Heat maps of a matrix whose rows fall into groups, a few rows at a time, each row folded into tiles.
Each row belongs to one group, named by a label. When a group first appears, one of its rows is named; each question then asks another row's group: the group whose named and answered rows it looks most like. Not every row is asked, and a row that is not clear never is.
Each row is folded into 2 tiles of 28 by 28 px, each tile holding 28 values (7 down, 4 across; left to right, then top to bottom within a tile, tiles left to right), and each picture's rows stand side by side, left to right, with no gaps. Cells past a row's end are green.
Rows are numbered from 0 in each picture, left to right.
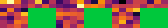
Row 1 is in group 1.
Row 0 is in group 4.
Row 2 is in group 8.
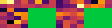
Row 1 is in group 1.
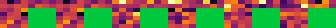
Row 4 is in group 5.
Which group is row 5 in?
1
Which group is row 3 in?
4
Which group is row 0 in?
8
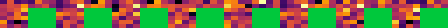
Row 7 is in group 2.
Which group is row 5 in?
1
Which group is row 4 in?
5
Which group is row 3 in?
8
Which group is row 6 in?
1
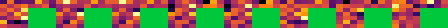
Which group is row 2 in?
4
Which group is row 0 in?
2
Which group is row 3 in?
1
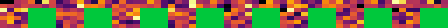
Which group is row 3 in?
1
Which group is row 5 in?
1
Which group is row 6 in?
5
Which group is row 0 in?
8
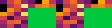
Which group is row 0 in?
1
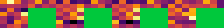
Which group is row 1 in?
2
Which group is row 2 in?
2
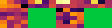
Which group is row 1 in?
4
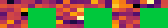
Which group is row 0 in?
8
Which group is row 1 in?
2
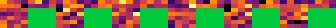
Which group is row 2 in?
4
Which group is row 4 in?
1
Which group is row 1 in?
1
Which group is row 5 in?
2
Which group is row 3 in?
1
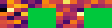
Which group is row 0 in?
1
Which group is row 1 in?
4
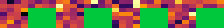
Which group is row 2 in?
1
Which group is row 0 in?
8
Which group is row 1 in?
5
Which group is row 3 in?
4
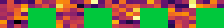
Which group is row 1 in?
5
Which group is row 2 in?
2
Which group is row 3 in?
1
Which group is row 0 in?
2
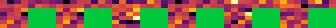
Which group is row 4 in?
4
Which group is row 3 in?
8
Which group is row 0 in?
8
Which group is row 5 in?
5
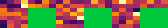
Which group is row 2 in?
4
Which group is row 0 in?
1
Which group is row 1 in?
2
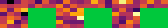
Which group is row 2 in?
4
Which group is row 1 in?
2
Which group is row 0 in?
8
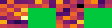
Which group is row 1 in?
5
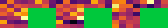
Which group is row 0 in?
2
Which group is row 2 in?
5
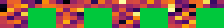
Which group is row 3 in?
5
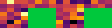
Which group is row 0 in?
4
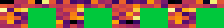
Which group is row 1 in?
2
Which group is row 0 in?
8
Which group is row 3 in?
8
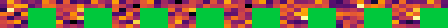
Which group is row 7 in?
2
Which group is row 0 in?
1
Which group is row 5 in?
2
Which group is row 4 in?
5
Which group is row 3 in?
8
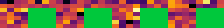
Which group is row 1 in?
8
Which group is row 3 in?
5
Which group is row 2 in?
2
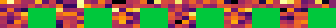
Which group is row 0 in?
4
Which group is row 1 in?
1
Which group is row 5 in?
4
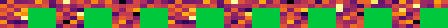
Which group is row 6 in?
5
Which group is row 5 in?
8
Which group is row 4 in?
4
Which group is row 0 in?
2
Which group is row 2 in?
8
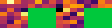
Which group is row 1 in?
1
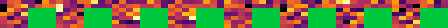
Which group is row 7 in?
5
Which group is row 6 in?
4
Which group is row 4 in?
5
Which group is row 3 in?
2
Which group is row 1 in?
5
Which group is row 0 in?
1
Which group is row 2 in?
2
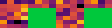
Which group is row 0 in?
2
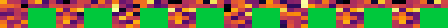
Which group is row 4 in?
1
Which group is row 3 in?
8
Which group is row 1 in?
8
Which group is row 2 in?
5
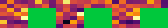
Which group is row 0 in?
2
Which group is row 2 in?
2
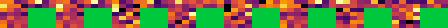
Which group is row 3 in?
4
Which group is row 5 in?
5
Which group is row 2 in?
5
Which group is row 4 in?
1
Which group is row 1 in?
5
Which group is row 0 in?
5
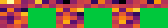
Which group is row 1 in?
8
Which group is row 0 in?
4
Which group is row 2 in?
8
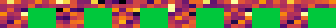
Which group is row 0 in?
4
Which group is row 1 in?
4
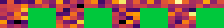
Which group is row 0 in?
2
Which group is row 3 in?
4
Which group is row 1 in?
5
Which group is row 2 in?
4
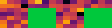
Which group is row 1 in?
8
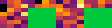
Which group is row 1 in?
1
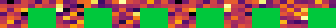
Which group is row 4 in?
5
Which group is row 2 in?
4
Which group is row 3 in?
8
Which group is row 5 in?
2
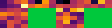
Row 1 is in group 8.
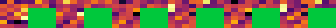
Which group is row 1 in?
4
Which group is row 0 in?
2
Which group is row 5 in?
5
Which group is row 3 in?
5
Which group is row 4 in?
8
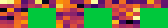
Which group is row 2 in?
2
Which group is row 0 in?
4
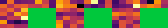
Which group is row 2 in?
1
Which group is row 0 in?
2
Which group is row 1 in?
5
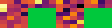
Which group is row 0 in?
5
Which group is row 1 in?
5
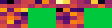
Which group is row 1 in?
4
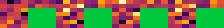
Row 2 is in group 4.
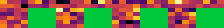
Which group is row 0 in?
5
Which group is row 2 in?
2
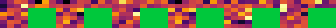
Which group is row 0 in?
1
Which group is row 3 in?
8
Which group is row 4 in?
2
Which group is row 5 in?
5
